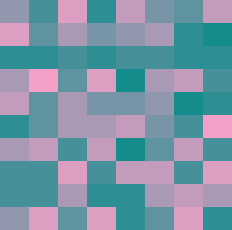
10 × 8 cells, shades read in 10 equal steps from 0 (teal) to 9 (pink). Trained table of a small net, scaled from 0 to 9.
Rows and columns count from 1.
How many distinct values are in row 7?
5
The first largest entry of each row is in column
3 1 3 2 1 8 2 3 7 2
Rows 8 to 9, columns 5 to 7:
7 7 2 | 1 6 7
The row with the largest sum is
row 4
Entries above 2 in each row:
6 6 0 6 6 6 5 4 4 6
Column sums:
43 40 50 42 34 46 38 37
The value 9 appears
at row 4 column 2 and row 6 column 8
